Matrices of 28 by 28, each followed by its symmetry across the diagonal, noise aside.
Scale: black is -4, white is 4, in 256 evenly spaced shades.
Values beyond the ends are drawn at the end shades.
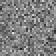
neither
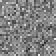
symmetric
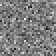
neither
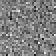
antisymmetric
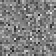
antisymmetric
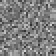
symmetric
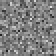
antisymmetric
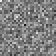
symmetric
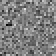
neither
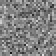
neither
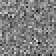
neither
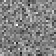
neither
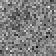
symmetric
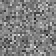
antisymmetric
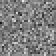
antisymmetric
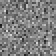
neither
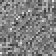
symmetric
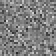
antisymmetric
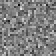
antisymmetric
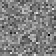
neither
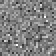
symmetric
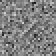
symmetric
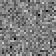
symmetric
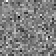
neither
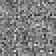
antisymmetric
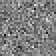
antisymmetric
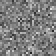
symmetric
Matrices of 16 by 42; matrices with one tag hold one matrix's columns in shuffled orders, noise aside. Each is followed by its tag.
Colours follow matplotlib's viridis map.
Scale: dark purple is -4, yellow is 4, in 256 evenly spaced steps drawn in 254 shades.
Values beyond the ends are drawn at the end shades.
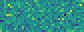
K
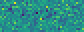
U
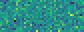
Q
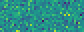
Q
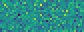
K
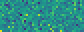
Q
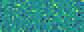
K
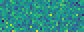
Q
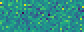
U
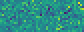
U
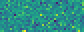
Q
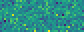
Q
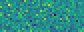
K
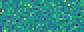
K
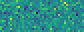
U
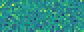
K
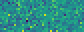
Q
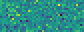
K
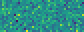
Q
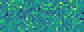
U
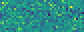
U
